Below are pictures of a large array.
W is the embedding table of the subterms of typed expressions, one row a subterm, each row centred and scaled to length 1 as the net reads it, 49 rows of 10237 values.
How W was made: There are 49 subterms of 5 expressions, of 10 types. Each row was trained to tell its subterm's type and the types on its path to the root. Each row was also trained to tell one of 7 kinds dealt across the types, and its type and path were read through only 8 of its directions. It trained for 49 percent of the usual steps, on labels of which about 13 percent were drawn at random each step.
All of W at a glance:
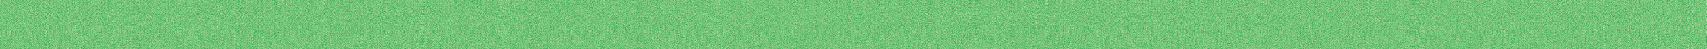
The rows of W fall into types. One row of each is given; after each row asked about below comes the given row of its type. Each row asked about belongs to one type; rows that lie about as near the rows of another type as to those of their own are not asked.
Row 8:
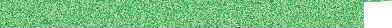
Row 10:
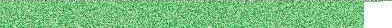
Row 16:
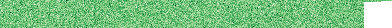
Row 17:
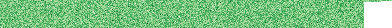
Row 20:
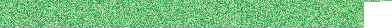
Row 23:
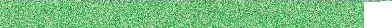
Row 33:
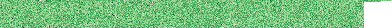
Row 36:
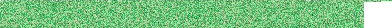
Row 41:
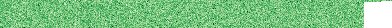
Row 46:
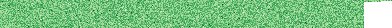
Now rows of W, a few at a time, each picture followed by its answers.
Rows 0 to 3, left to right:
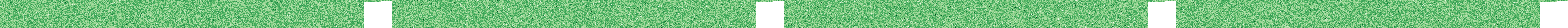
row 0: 46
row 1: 33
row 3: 20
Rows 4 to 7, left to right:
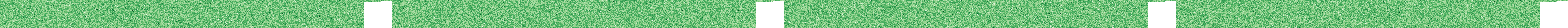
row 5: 17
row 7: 20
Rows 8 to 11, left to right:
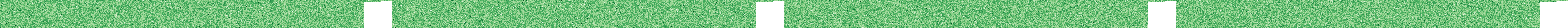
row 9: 41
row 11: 33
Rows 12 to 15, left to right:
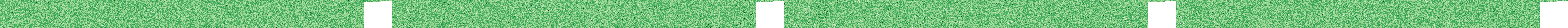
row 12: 8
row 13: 41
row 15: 46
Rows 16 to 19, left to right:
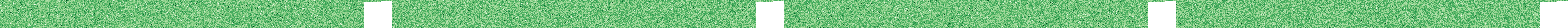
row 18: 17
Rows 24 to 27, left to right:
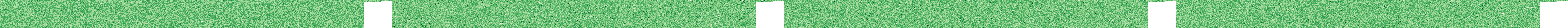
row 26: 17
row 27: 33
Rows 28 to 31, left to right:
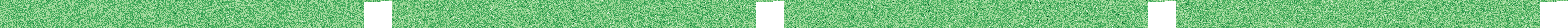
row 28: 46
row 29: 17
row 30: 33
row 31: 46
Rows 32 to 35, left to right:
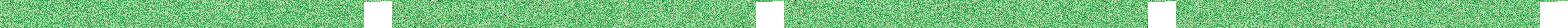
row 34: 46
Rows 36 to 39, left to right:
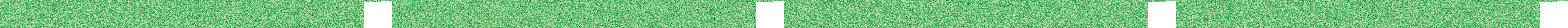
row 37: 17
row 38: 41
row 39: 36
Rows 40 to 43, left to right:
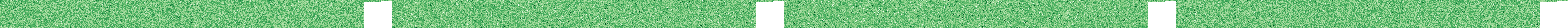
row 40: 8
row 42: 36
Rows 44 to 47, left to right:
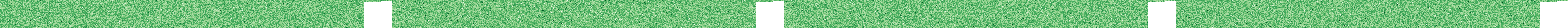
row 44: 16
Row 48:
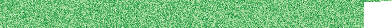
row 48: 8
